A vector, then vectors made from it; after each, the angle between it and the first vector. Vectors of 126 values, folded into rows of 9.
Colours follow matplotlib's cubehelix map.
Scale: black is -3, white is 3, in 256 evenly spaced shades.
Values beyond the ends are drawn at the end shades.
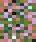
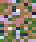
partly opposed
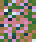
nearly opposite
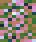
nearly opposite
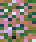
nearly opposite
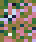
partly opposed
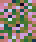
nearly parallel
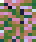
orthogonal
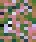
partly opposed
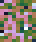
orthogonal
